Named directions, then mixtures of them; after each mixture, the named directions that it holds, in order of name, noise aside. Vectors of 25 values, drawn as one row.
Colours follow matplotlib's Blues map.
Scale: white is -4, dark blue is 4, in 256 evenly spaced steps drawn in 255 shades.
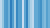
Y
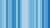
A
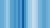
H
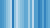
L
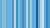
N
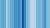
H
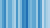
A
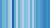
A, L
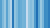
A, L, N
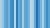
N, Y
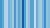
H, Y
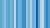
N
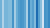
N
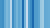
N, Y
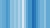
H
